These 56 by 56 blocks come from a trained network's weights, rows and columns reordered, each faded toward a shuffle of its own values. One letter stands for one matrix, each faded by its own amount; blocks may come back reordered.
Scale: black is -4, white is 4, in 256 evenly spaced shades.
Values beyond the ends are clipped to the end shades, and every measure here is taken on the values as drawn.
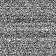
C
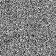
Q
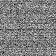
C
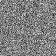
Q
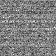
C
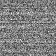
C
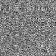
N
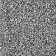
Q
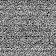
C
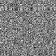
N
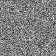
Q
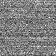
C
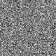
Q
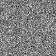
Q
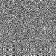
N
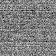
C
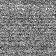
C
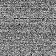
C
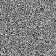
Q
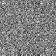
N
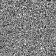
Q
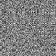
N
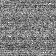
C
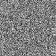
Q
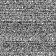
C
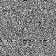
N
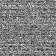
C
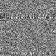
N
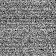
C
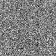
Q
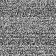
C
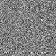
N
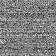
C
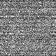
C
